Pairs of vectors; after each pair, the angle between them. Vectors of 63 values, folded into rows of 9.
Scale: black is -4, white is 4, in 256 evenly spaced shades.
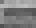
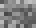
partly aligned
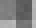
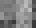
nearly opposite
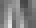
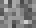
partly aligned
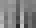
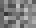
partly opposed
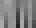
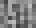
partly aligned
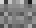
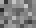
partly aligned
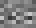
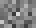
partly opposed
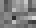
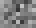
partly opposed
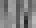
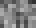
partly aligned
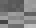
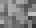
partly opposed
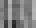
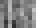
nearly parallel
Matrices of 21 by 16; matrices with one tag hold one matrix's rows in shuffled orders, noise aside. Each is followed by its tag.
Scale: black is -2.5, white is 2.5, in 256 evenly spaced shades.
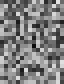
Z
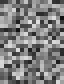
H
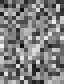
Z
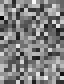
Z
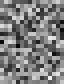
H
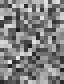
H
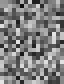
Z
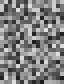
Z
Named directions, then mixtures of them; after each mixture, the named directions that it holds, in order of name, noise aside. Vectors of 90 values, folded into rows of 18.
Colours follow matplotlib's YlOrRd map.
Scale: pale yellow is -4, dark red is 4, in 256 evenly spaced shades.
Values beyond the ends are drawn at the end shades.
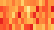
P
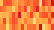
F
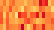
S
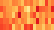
P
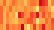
S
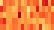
F, P, S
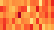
F, P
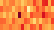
F, P, S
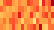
F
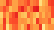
F, S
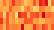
S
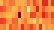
F, P, S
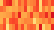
F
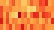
P, S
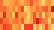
F, P, S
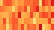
F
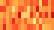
F, P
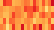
F, P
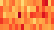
F, P, S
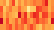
P, S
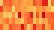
F, S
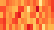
F, P, S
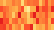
P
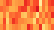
F, S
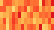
F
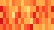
P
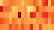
F, P, S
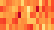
F, P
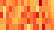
F, P, S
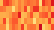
F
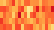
P
